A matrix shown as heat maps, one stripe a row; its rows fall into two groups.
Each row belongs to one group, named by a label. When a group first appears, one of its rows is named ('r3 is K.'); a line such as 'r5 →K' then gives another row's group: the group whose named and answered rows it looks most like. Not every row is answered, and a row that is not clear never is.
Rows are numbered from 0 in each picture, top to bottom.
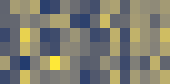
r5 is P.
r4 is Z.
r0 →P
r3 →P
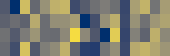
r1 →P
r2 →P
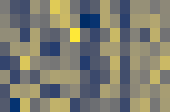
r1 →Z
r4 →P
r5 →Z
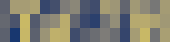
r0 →P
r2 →Z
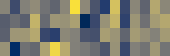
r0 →P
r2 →P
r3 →Z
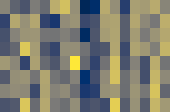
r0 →Z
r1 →P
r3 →P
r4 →P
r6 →Z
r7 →P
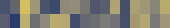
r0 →P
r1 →Z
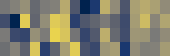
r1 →Z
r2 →Z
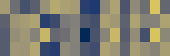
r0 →Z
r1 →P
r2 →P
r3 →P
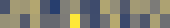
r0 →P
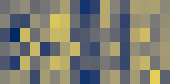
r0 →Z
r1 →Z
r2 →Z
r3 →P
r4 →Z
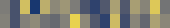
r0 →Z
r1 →P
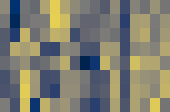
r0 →Z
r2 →Z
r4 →Z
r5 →P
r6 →P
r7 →Z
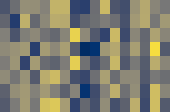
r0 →Z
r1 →Z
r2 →P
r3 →Z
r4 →P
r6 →P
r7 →Z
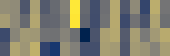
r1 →P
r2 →P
